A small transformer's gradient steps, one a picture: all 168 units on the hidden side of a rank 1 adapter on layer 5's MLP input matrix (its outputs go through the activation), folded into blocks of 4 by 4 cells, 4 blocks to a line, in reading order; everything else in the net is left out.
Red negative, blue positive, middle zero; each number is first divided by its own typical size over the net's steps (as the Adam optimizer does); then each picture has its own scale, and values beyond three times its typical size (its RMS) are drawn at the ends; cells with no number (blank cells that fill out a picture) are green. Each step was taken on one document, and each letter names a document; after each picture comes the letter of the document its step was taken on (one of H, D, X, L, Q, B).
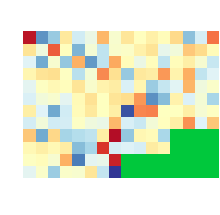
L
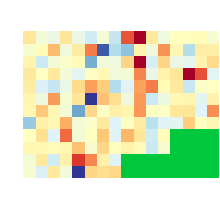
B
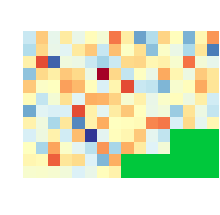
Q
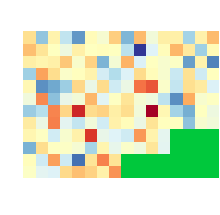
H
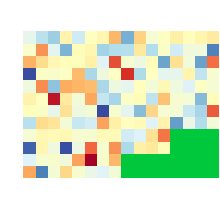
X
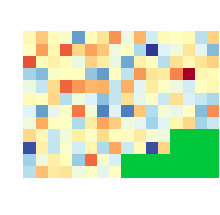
X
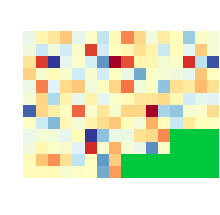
H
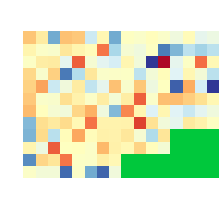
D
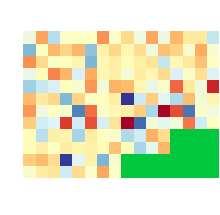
D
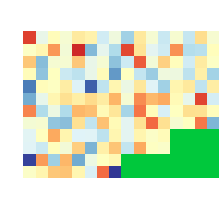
L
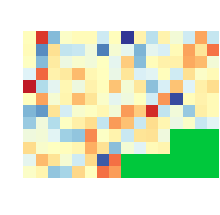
H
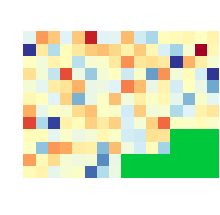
D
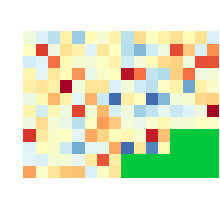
X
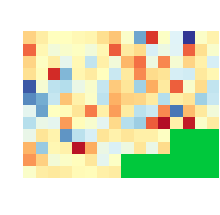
Q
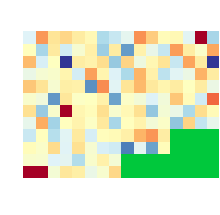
X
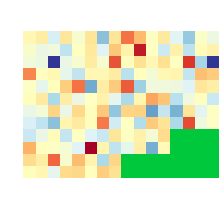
H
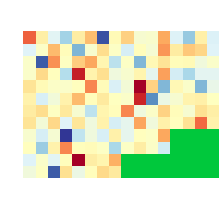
L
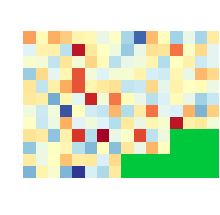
X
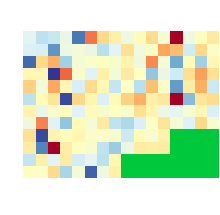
D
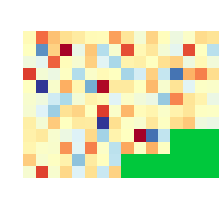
X
